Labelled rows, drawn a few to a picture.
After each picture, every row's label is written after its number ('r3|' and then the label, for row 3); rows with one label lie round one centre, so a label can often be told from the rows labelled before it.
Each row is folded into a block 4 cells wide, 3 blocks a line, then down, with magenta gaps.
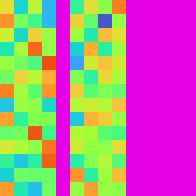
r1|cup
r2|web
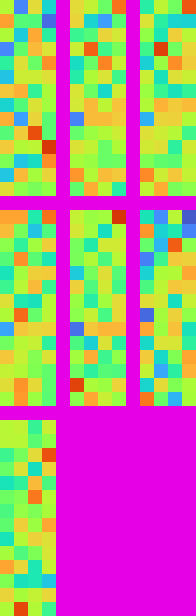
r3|cup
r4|web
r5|web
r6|web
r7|web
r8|cup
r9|web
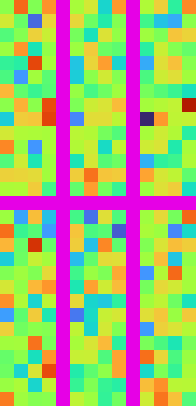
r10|web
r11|web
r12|web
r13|cup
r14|cup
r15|web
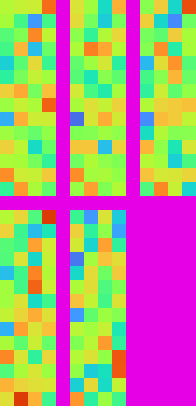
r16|web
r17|web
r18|web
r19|web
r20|cup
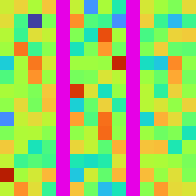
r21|web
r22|cup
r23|web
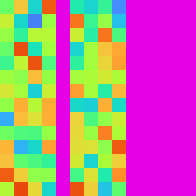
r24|web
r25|cup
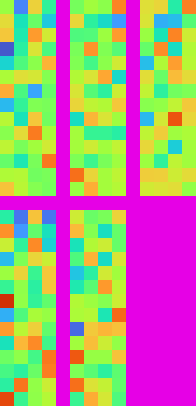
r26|cup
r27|web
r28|web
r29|cup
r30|web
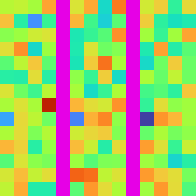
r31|web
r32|web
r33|web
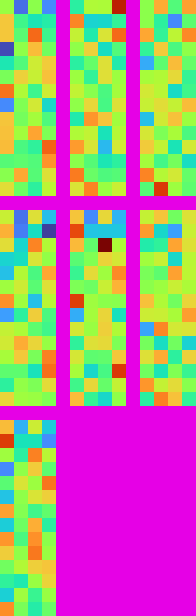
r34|cup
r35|web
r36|web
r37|cup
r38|cup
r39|web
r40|cup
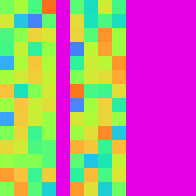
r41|web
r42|cup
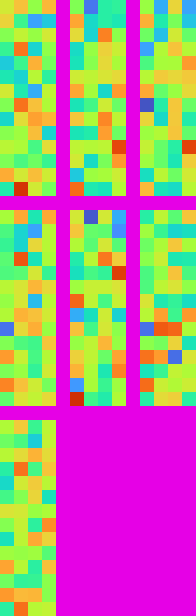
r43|web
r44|cup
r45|cup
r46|web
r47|cup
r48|web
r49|web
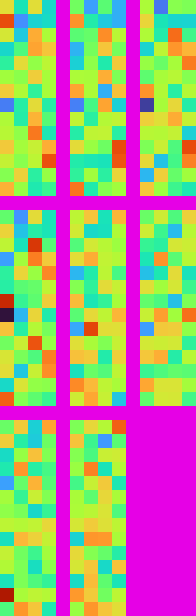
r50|cup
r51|cup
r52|cup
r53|cup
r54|web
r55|web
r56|web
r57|web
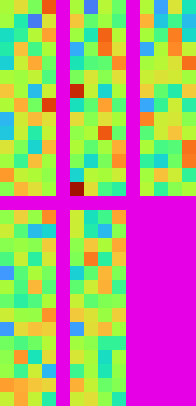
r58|web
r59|cup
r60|cup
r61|web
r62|web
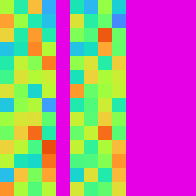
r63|cup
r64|cup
